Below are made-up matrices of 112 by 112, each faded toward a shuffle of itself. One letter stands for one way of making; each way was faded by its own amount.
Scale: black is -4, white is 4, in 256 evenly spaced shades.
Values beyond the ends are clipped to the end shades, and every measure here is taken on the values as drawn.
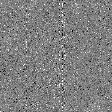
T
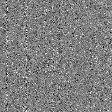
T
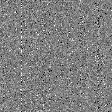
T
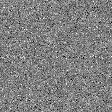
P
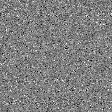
P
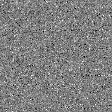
P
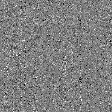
T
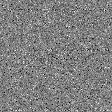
P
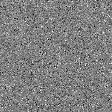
P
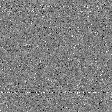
P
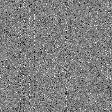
T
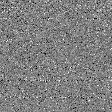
P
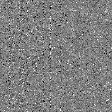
T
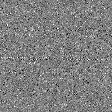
P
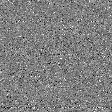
P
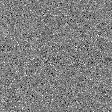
P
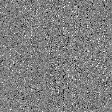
T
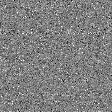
P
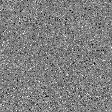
P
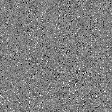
T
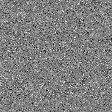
P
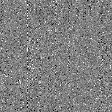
T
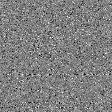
P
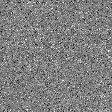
P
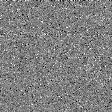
P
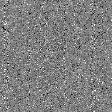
T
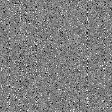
T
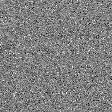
P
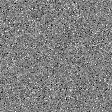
P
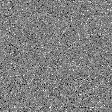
P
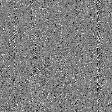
T
